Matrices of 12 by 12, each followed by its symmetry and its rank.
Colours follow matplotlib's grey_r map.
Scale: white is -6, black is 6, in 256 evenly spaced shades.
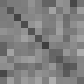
symmetric, full rank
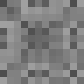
symmetric, rank two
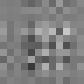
antisymmetric, rank two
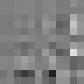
antisymmetric, rank two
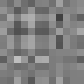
antisymmetric, rank two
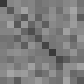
symmetric, full rank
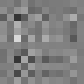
neither, rank two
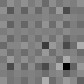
symmetric, rank two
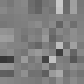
antisymmetric, rank two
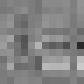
neither, rank two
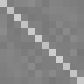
symmetric, full rank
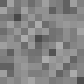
symmetric, full rank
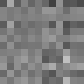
neither, rank two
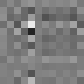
neither, rank two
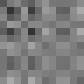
symmetric, rank two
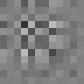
symmetric, rank two
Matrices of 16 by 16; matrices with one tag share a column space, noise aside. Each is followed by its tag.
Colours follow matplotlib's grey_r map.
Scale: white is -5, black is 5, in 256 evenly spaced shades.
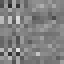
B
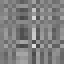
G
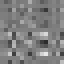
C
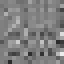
C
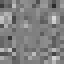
B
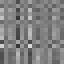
G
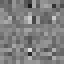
B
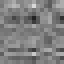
B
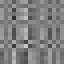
G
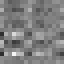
C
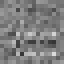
C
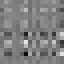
C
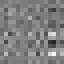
C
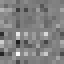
C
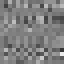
B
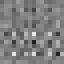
C
